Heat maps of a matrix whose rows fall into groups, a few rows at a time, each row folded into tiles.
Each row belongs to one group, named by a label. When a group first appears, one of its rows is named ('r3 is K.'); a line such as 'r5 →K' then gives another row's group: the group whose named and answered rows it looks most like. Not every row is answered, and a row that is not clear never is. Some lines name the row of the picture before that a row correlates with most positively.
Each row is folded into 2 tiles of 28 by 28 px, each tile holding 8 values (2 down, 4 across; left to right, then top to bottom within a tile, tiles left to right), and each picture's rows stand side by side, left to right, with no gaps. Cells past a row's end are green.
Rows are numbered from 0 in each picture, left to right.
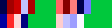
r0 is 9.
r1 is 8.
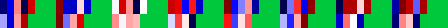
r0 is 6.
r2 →8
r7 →9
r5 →6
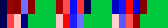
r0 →9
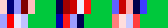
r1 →9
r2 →8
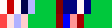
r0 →8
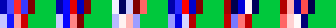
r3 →6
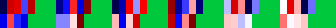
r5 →8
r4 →8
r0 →9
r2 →6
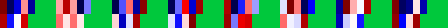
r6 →9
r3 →6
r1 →8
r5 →8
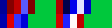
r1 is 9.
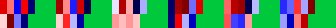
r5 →6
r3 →9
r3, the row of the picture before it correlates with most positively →0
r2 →8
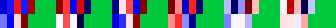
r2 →6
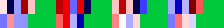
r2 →8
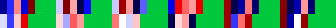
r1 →8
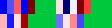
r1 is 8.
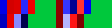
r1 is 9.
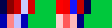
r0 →9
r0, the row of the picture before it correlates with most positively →0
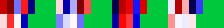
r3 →8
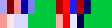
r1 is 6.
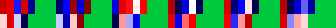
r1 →6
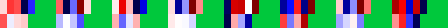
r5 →6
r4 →9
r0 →8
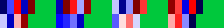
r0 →6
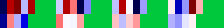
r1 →8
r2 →8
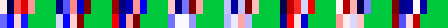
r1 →6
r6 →8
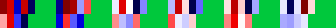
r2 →8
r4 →8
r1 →9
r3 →8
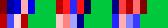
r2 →9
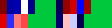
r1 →9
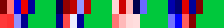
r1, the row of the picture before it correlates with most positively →1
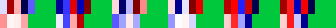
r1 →6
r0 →8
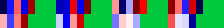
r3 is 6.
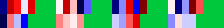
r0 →9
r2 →6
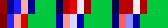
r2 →9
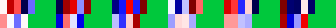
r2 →6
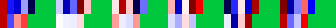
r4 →6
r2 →8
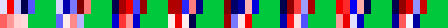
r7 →9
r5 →9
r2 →9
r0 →8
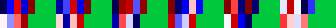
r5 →8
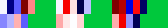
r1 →8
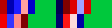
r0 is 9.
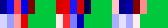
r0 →6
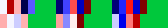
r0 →8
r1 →6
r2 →6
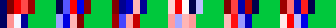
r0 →9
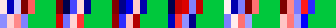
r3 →9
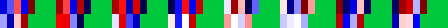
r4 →8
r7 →9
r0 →6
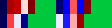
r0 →9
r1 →6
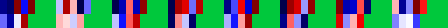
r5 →9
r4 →6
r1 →8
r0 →6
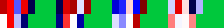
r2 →6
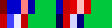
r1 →9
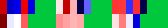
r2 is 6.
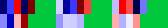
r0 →6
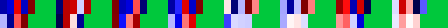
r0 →6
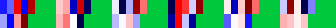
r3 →9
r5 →8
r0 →6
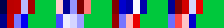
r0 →9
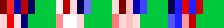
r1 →8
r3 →6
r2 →8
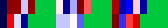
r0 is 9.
